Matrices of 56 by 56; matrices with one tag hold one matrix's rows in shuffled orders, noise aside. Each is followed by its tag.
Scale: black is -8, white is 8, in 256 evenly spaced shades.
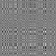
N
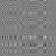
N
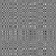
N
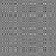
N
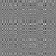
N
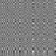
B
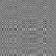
N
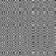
B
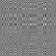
N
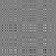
N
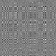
N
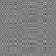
N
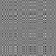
N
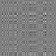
N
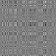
N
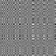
B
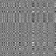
B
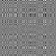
N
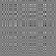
N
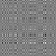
N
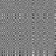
B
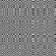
B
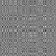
N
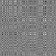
N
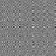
B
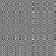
B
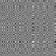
B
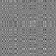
N
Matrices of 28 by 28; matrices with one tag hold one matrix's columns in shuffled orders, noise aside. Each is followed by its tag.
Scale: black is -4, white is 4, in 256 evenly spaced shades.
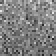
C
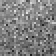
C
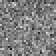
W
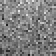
C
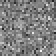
W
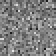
W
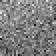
C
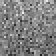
C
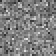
W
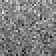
C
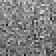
C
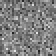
W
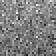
C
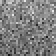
C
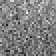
C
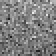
C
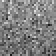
C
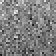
C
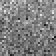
C
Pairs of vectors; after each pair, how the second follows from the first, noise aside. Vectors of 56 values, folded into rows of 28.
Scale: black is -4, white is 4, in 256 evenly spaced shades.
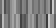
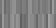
shrunk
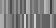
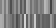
copied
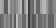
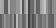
copied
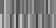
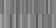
shrunk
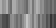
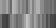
copied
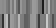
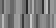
wrapped around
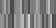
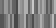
wrapped around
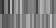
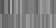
shrunk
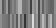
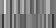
wrapped around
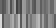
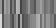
sign-scrambled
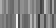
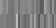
shrunk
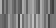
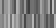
wrapped around
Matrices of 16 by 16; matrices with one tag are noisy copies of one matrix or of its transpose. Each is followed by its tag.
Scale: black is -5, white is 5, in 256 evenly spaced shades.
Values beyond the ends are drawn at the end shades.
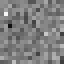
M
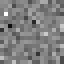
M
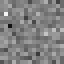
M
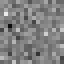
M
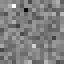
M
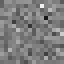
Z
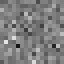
Z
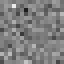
M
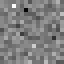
M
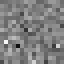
Z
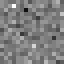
M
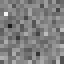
M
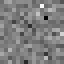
Z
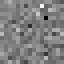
Z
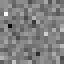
M
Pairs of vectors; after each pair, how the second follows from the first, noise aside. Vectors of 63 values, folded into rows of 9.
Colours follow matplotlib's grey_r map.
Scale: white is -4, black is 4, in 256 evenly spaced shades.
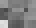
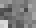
copied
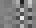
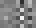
copied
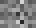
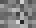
copied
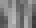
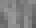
shrunk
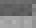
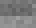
shrunk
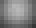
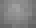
shrunk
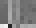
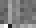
copied
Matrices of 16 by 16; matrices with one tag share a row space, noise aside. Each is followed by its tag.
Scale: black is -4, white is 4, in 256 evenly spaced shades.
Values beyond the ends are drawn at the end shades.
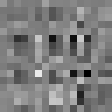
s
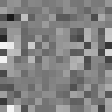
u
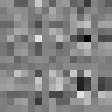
s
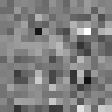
s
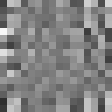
u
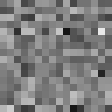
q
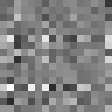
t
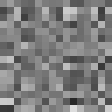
q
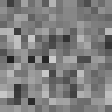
t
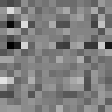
u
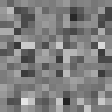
q
